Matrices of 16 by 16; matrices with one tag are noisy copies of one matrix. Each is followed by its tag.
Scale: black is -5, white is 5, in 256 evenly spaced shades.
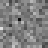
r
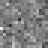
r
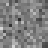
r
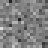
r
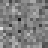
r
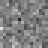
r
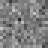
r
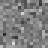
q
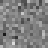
q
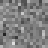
q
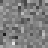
q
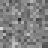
r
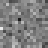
r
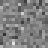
q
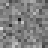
r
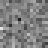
r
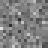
r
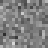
q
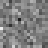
r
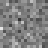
r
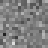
q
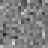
q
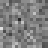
r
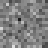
r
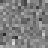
q
